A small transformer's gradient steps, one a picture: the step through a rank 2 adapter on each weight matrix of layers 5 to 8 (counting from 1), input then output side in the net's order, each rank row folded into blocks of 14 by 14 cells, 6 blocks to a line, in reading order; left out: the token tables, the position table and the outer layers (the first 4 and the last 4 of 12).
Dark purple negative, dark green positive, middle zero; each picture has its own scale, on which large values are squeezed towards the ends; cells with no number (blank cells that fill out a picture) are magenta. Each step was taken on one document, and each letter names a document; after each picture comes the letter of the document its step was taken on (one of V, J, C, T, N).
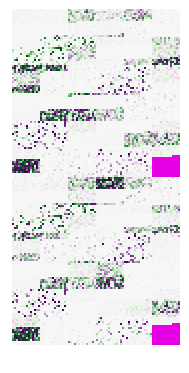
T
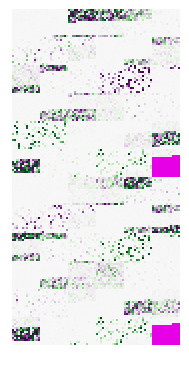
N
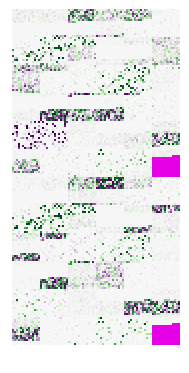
T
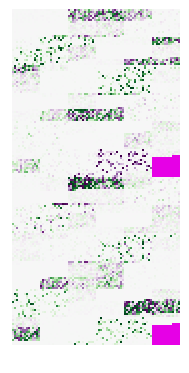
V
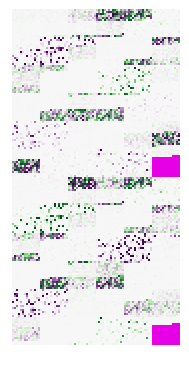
V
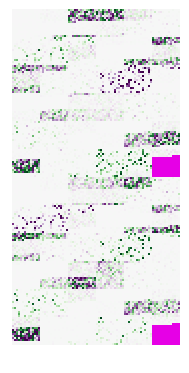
N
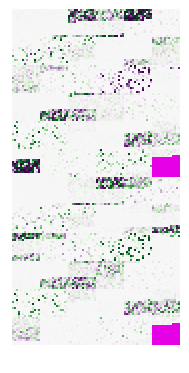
N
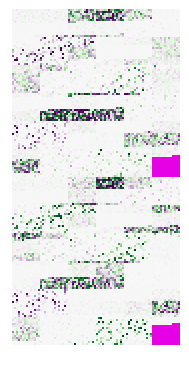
T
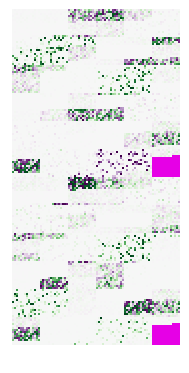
V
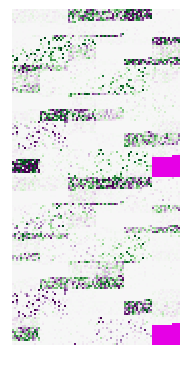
T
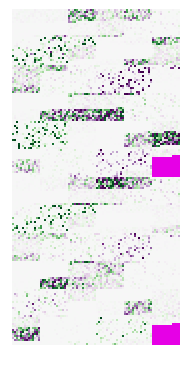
N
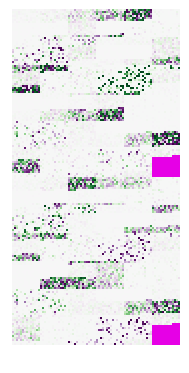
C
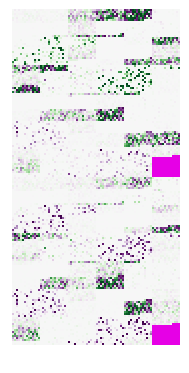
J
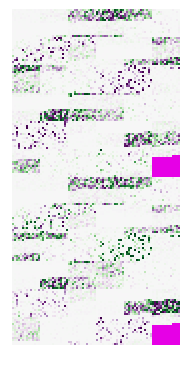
N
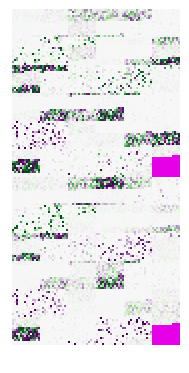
J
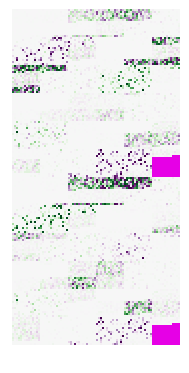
N
